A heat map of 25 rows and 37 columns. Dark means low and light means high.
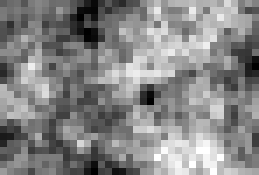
The bottom right is the ninth with the highest average. The texture is blotchy. The values follow a bell shape. No single row or column stands out from its neighbours.
